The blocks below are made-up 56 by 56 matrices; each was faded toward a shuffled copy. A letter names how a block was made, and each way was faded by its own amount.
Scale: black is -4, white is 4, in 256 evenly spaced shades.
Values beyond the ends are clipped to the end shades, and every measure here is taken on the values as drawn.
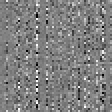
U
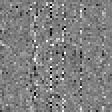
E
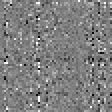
E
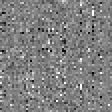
E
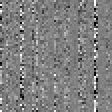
U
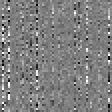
U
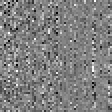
U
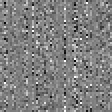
U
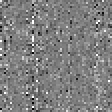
E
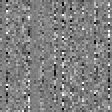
U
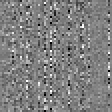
U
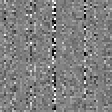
U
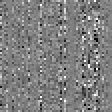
U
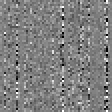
U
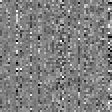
U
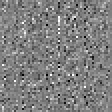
E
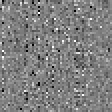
E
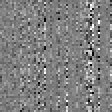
U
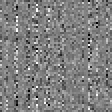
U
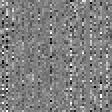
U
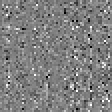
E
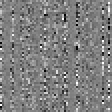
U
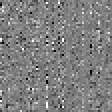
E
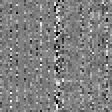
U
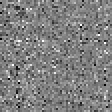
E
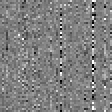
U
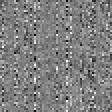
U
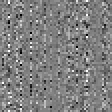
U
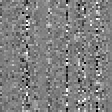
U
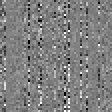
U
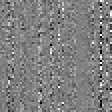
U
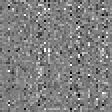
E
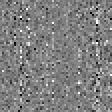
E
